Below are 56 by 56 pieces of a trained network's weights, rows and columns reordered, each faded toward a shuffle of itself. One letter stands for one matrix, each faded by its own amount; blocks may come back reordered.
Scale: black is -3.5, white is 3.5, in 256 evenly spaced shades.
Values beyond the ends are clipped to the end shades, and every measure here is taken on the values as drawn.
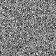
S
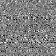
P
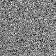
S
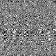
P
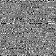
P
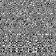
P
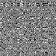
P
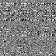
P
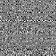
P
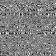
P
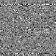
P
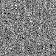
S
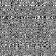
P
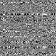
P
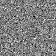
S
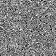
S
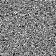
S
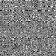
P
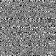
P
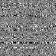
P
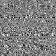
P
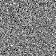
S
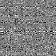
P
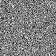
S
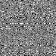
P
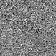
S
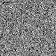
S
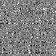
P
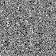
S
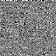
P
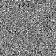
S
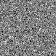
S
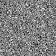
S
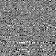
P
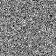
S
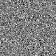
S
